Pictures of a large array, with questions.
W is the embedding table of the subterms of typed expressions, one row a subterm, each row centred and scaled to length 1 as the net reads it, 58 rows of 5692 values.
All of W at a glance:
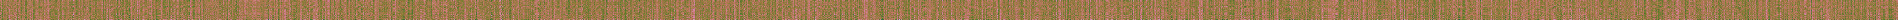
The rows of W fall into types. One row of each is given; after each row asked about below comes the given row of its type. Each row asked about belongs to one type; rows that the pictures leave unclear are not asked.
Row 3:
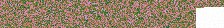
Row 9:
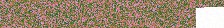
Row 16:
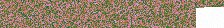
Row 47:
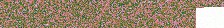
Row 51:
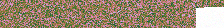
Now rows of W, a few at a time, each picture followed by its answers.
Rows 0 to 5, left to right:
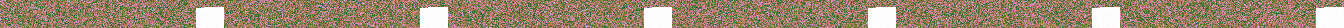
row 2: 9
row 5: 47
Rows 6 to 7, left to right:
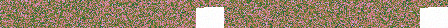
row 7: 3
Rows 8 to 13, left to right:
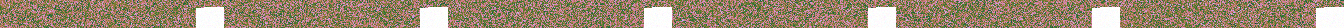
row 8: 9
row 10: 51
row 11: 47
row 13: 51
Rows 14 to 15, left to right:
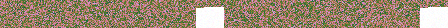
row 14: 3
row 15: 47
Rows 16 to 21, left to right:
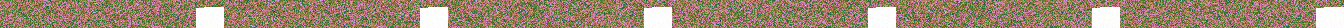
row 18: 47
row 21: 3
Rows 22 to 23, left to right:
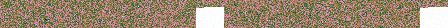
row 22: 47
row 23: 9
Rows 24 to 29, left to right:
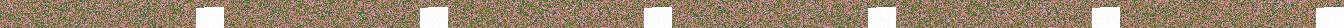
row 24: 51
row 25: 3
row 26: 47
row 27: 16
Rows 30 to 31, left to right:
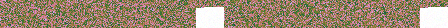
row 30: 9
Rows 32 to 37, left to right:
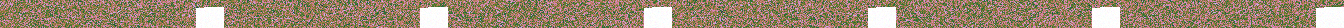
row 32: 51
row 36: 47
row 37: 16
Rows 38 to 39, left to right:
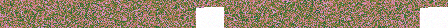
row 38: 9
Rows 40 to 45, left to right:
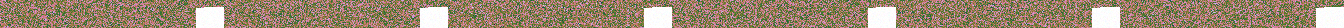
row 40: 9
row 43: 9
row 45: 16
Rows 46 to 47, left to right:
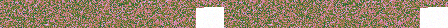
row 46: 47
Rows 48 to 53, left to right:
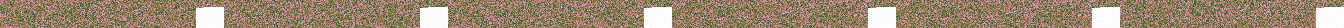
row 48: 9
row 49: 16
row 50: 9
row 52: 51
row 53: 47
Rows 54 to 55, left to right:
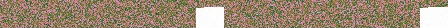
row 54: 9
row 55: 16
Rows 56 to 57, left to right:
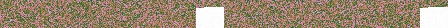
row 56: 47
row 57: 16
